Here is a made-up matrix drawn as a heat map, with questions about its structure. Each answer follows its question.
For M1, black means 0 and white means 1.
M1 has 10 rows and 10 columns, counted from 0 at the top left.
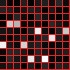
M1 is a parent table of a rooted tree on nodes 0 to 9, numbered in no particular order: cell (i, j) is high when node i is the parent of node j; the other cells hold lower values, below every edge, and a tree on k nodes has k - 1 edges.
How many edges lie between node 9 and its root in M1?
2
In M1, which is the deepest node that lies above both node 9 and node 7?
4
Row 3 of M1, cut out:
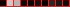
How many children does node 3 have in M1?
2
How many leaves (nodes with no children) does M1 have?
5
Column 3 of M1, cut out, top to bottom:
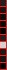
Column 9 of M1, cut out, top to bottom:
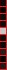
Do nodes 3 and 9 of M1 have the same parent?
no
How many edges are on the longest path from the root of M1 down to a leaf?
3
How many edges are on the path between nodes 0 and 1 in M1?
3
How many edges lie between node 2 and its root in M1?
3
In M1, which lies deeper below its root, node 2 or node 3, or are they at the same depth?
node 2
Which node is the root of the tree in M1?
8
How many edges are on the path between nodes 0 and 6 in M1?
1
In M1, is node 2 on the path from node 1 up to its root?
no
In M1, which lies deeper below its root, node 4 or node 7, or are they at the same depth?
node 7
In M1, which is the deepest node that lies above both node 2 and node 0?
6
